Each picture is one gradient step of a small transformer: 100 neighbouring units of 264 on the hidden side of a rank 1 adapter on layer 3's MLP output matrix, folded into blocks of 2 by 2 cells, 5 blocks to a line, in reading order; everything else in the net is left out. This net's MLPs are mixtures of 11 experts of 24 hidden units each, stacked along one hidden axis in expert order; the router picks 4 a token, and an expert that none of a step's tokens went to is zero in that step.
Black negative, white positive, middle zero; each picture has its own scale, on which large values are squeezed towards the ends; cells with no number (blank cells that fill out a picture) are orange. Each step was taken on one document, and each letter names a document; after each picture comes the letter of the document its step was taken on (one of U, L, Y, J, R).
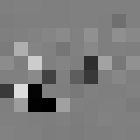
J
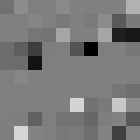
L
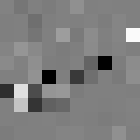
J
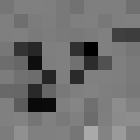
L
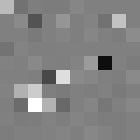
J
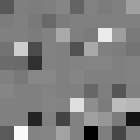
L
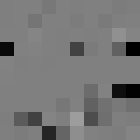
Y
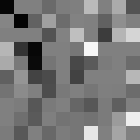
L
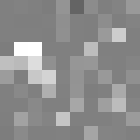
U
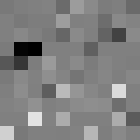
U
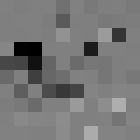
U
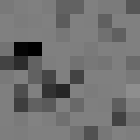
U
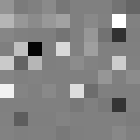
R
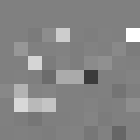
J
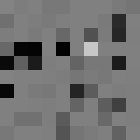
R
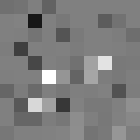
J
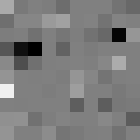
R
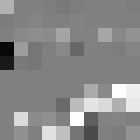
Y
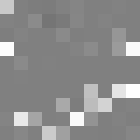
Y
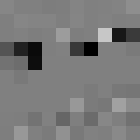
L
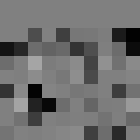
J
